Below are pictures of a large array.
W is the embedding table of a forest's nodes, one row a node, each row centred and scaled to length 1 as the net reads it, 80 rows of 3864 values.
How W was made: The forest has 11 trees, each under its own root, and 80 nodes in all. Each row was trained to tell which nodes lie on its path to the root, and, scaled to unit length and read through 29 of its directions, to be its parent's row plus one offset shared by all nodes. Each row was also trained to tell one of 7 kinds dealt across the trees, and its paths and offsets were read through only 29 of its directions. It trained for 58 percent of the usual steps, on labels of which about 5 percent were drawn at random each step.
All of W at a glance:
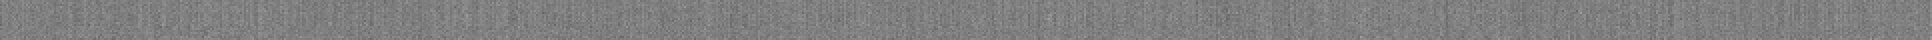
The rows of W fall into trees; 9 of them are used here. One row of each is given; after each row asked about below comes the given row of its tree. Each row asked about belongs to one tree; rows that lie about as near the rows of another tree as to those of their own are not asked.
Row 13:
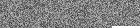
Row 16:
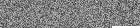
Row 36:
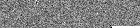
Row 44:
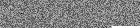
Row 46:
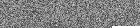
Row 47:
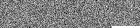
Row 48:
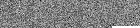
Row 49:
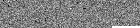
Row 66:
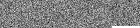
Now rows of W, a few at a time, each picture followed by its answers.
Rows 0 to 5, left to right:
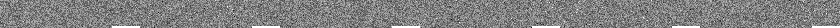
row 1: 36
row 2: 13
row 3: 36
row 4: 48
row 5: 49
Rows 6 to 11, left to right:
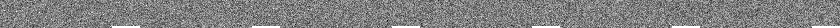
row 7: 49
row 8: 36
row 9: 48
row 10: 66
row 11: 47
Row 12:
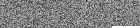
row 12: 16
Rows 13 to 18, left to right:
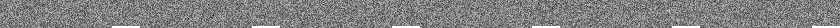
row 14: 36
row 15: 46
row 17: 36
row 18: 47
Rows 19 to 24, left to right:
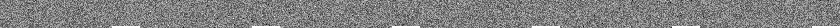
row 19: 44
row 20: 66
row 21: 66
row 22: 44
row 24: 47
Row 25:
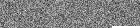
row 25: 66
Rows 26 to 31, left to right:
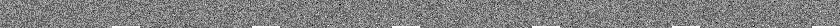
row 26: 44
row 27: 47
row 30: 49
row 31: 48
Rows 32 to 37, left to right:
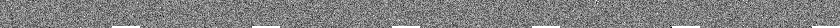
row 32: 49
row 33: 48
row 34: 36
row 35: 47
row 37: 36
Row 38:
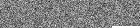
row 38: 49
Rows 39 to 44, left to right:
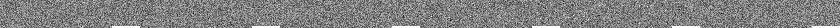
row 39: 66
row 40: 48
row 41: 16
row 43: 36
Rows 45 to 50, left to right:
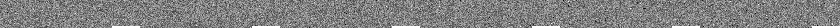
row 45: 49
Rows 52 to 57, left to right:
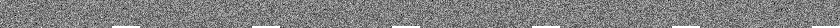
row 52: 47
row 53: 46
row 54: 47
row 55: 46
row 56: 47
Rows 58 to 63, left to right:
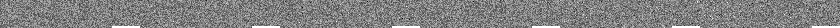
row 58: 13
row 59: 13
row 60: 48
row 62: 49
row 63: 66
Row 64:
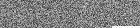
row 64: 16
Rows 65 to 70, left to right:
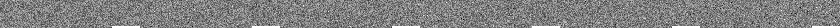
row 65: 13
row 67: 46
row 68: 66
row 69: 48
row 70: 49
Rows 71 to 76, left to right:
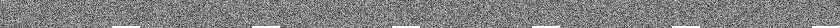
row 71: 47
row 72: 48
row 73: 47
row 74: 48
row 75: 36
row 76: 36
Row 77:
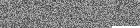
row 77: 16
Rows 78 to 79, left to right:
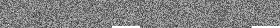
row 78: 49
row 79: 13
